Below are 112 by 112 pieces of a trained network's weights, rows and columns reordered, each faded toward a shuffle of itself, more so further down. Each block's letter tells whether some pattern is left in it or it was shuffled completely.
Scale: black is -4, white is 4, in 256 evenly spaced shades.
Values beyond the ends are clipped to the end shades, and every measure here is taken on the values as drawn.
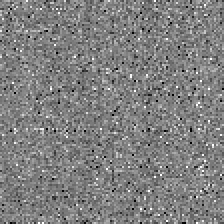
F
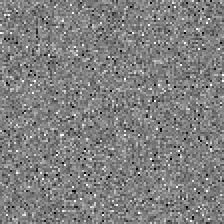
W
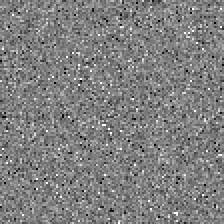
W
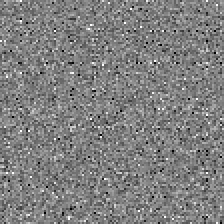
F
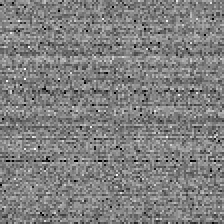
F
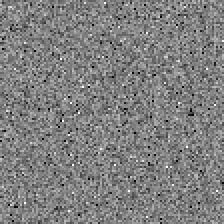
W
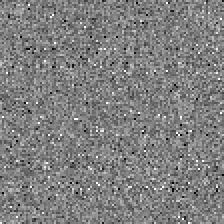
F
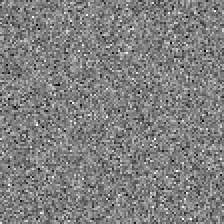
W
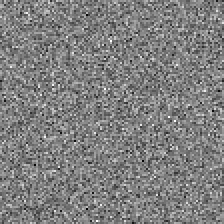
W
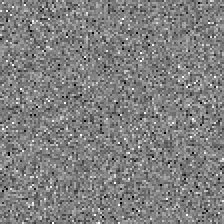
W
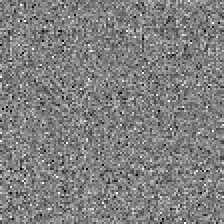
F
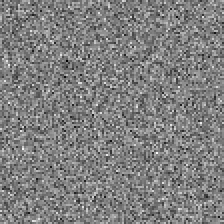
W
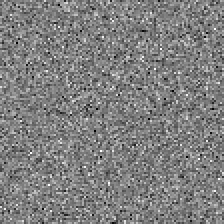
W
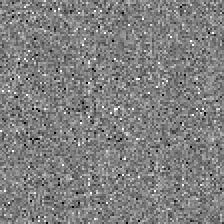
F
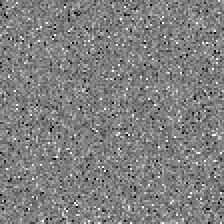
W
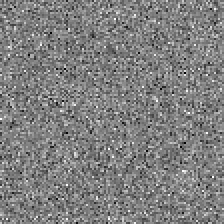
F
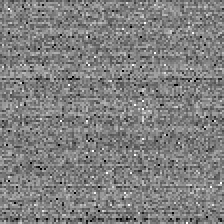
F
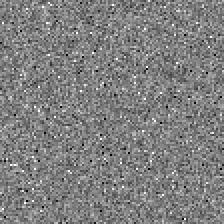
W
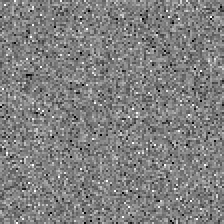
W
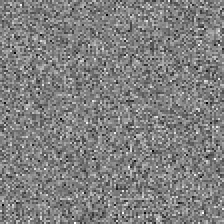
F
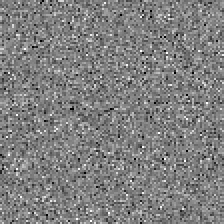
F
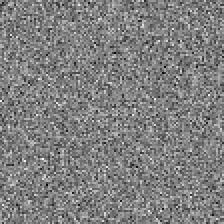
F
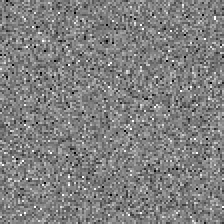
W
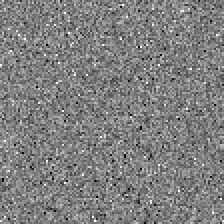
W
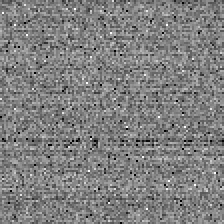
F
